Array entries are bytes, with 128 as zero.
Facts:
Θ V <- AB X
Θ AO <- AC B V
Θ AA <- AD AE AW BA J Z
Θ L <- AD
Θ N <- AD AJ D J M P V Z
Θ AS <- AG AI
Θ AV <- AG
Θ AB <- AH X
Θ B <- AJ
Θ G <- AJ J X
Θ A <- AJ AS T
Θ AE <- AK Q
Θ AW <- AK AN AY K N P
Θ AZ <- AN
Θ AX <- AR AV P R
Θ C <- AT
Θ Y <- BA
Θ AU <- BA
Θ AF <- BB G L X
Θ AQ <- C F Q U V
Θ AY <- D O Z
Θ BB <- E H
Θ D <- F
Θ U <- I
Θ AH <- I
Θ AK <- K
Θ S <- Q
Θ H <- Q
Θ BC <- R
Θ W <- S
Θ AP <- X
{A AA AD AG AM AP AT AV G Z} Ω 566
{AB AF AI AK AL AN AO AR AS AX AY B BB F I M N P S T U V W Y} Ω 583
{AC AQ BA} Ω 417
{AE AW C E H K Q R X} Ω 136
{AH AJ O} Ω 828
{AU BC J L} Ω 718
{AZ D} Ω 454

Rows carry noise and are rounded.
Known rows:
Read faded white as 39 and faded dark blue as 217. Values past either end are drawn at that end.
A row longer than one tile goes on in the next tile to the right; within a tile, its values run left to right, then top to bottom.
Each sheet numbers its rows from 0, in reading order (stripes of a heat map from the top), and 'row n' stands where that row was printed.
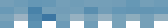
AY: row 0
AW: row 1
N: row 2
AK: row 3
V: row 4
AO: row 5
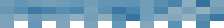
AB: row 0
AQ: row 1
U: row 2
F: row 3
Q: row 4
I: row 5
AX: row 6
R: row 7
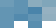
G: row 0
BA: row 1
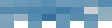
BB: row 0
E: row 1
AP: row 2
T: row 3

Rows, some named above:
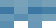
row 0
AA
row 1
AQ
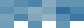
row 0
D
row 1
AX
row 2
H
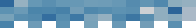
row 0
BC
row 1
E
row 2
AW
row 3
BB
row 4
X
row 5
AI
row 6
Y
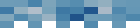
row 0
AZ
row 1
AR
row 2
AH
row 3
AU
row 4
L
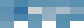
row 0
AT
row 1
AS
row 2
A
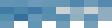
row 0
Q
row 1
AP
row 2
AI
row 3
T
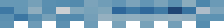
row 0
AE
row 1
AC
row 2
AG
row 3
AN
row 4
S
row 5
S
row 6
W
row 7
AV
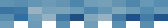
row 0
C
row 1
P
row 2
AJ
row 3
AF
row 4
AJ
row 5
O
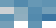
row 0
T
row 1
K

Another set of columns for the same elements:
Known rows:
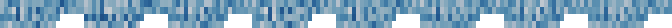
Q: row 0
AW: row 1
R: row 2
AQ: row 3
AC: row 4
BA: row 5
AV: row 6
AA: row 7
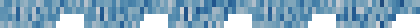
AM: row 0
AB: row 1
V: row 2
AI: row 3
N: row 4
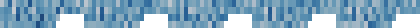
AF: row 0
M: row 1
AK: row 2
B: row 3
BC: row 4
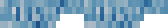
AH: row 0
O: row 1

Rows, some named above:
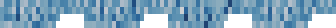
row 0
AZ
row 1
AX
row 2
X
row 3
A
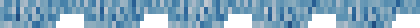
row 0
AZ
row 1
AR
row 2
AV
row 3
AH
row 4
AH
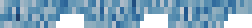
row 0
D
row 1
AX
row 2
F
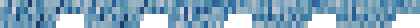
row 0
BB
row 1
L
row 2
U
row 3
K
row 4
AN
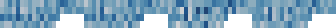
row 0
AE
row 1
P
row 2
C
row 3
AT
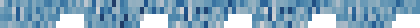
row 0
I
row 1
BB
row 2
C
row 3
C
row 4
AJ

